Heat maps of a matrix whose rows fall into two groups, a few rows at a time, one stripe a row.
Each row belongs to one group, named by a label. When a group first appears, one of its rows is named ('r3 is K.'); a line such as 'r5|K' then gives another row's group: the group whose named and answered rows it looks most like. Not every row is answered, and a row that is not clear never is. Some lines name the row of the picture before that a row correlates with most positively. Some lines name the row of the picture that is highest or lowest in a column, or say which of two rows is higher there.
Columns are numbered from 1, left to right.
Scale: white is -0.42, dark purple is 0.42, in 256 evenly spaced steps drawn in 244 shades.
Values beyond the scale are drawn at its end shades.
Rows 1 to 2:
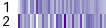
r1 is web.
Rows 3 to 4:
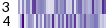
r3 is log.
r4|web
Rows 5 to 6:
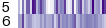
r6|web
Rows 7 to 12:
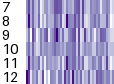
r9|web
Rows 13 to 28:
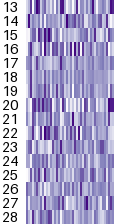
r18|web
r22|web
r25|web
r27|log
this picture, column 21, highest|14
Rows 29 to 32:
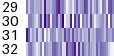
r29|log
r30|web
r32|web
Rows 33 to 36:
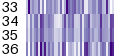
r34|log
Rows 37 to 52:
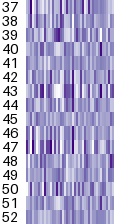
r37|web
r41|web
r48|log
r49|log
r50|web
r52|web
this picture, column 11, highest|47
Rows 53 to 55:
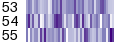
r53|web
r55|log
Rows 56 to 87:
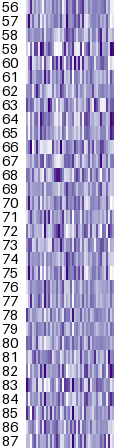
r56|web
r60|web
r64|log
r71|web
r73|web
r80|web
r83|web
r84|log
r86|web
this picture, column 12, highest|63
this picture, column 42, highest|81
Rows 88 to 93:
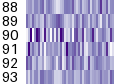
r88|log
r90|web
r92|web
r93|log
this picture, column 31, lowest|91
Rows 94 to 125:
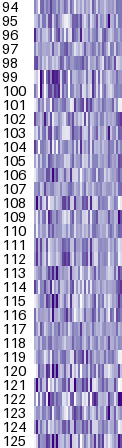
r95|log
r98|web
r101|web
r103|log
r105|log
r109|log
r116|log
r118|log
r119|web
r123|log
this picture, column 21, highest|121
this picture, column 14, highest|98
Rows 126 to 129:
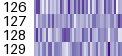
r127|log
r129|log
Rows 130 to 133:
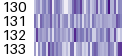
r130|log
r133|log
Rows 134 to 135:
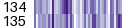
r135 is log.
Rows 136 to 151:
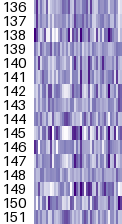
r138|web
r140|web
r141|web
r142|log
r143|log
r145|log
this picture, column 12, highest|145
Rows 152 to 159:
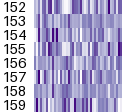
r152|log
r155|log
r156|log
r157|web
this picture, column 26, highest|157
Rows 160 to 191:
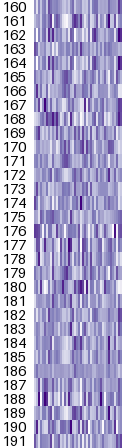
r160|log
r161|log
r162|log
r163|web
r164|log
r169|web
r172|log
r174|web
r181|web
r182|log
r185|log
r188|web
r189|log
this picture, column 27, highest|180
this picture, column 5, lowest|176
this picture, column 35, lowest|190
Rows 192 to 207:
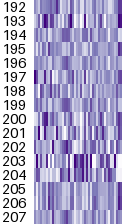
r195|log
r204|web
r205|log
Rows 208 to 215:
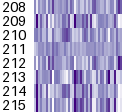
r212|log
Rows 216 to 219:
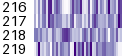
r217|log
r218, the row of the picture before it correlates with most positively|210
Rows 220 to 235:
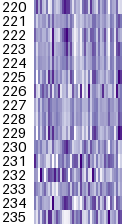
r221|log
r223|log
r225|log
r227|log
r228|log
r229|log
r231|web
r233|web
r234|log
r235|log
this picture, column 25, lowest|226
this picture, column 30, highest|232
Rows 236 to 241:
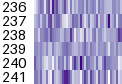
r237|log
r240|web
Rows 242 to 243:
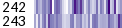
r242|log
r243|log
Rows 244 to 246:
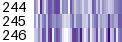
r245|log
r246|log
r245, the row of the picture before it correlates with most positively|243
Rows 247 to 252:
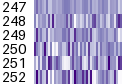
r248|log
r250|web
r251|log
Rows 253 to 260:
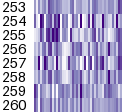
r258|log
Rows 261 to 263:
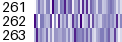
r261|web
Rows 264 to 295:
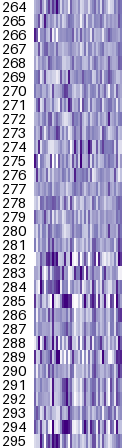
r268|log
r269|web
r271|web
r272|log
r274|web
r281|log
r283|web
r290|log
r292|log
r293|web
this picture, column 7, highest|282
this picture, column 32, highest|274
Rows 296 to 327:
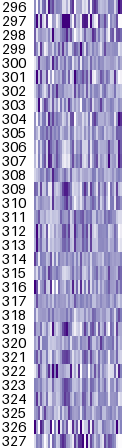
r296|log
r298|log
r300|web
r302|web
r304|log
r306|log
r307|log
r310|log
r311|web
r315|log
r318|log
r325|web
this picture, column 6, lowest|327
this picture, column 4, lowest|303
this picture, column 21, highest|301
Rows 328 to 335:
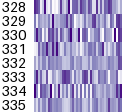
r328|web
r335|log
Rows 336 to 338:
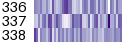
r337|log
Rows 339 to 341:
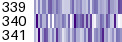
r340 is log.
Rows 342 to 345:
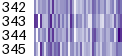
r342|log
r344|log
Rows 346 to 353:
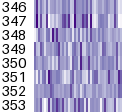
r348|web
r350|web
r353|web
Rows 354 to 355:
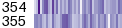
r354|web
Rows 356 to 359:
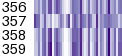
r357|web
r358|log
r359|log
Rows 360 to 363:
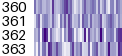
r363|log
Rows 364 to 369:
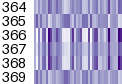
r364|log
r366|log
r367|log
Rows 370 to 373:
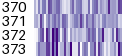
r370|log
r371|web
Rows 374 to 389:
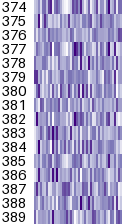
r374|log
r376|log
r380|web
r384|web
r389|log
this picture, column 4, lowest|375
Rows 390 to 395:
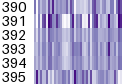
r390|log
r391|log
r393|log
